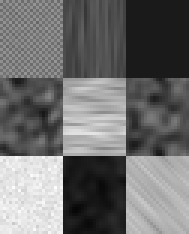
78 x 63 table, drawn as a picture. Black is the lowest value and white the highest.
The table splits into 3 rows of 3 panels. Panel 1,1: middling, checkered. Panel 1,2: low, streaked downward, faint in contrast. Panel 1,3: very low, flat. Panel 2,1: low, blotchy. Panel 2,2: high, streaked across. Panel 2,3: low, blotchy. Panel 3,1: very high, fine-grained, faint in contrast. Panel 3,2: very low, blotchy, faint in contrast. Panel 3,3: high, slanting down to the right, faint in contrast.
